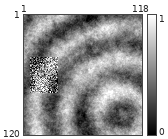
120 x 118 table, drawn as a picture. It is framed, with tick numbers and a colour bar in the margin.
Slope: none. Rings: centred on the bottom right. Mirror symmetry: none. Roughest part: middle left. Odd patch: rougher, in the middle left. Ninth with the highest average: middle right.
